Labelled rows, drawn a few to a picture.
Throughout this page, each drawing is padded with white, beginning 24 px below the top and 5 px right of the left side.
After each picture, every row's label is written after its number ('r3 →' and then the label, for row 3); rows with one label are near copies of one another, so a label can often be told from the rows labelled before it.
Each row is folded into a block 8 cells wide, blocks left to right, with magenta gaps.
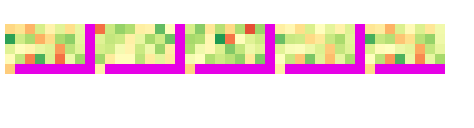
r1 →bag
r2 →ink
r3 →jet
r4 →bag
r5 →bag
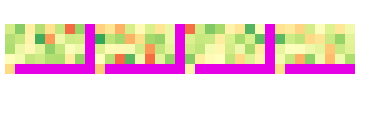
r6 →jet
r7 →bag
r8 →ink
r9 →bag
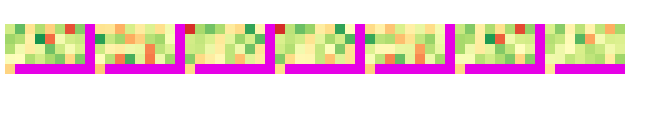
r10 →jet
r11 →bag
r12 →ink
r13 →ink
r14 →bag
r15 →jet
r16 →jet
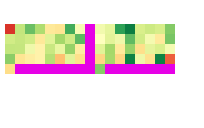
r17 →ink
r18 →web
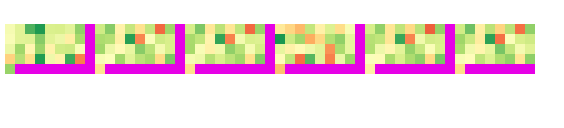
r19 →web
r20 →jet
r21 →jet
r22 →bag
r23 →jet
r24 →jet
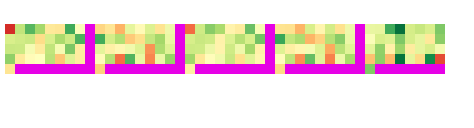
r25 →ink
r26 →bag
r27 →ink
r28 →bag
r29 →web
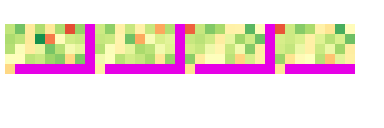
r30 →jet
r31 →jet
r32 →ink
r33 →ink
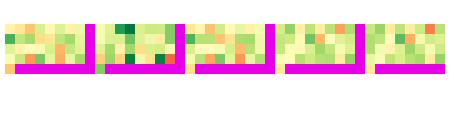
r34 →bag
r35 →web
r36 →bag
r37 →jet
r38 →jet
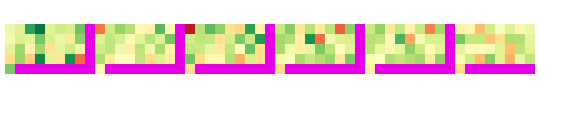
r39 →web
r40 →ink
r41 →ink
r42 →jet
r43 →jet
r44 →bag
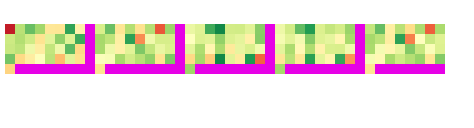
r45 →ink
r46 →jet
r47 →web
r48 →web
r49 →jet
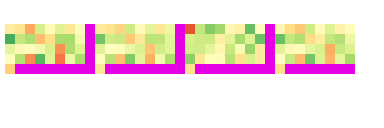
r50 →bag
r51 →bag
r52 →ink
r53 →bag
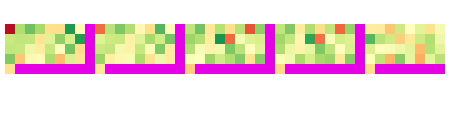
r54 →ink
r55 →ink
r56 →jet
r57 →jet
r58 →bag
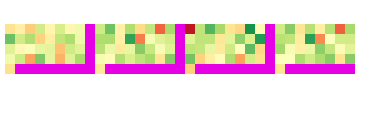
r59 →bag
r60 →jet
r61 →ink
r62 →jet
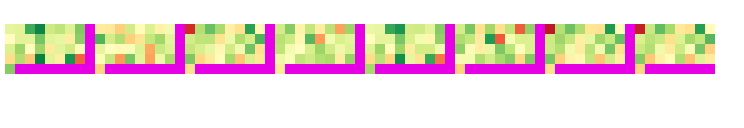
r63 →web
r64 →bag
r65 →ink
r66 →jet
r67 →web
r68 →jet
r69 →ink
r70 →ink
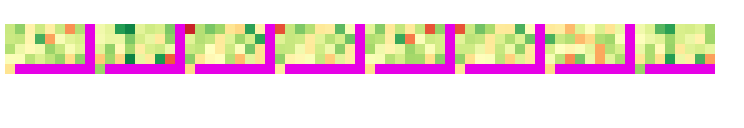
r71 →jet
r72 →web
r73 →ink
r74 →ink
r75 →jet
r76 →ink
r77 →bag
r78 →web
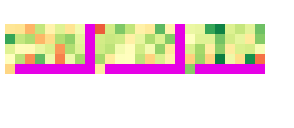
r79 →bag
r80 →ink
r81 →web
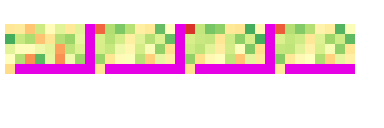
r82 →bag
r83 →ink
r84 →ink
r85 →ink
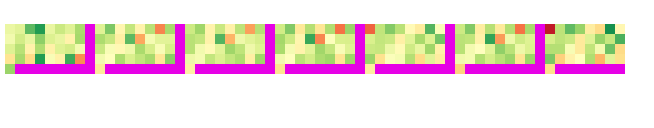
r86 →web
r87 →jet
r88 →jet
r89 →jet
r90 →ink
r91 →jet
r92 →ink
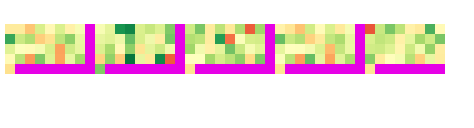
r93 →bag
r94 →web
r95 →jet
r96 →bag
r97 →ink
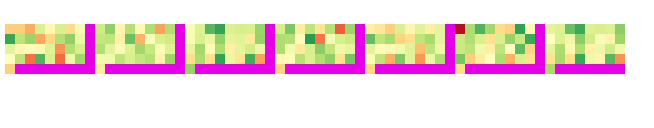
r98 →bag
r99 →jet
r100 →web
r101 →jet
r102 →bag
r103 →ink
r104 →web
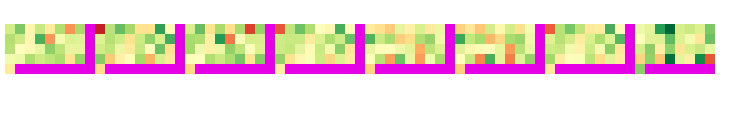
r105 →jet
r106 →ink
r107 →jet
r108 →ink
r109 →bag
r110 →bag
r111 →ink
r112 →web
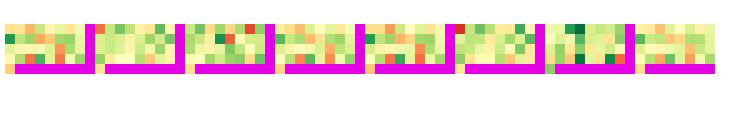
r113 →bag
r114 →ink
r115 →jet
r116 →bag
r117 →bag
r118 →ink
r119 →web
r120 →bag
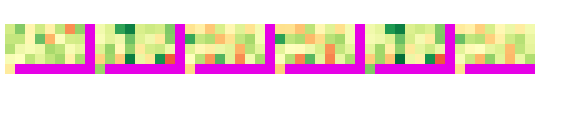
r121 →jet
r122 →web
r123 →bag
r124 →bag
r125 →web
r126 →bag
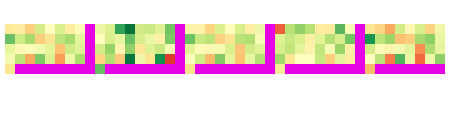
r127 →bag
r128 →web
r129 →bag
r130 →ink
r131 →bag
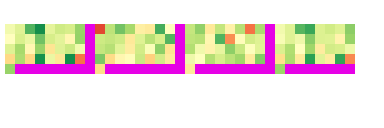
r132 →web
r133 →ink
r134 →jet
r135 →web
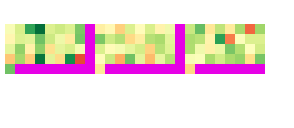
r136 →web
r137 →bag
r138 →jet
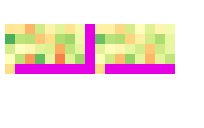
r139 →bag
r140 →bag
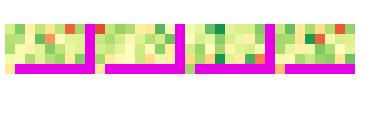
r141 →jet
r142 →ink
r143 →web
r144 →jet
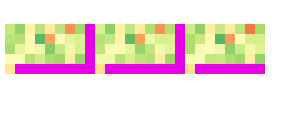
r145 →jet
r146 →jet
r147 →jet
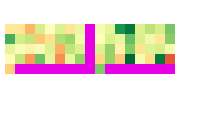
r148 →bag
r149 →web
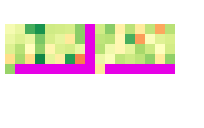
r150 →web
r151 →jet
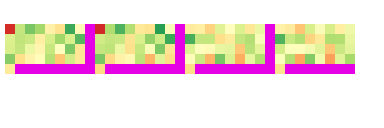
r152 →ink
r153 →ink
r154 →bag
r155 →bag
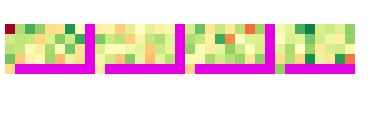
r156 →ink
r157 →bag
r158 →jet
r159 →web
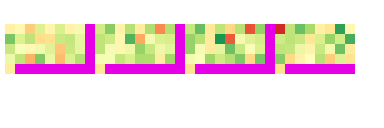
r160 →bag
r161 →jet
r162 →jet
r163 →ink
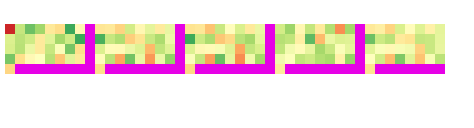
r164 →ink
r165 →bag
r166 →bag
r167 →jet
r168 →bag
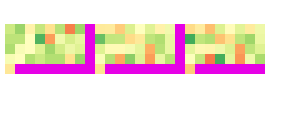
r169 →jet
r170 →bag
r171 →bag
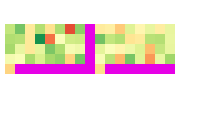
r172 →jet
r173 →bag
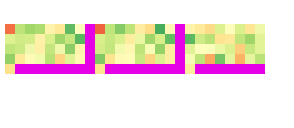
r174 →ink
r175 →ink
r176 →bag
